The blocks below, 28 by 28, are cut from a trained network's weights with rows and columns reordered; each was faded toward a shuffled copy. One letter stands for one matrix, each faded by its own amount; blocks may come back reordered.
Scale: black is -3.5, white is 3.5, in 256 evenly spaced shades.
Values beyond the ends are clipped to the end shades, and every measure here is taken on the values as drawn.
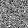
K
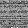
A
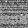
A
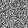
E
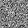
E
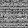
A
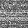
A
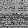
A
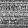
A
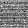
A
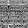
A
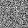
E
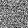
E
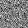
E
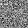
E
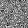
K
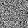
E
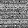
A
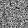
K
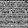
A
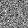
E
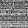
A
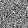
K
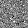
K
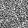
K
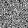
K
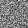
E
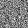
E
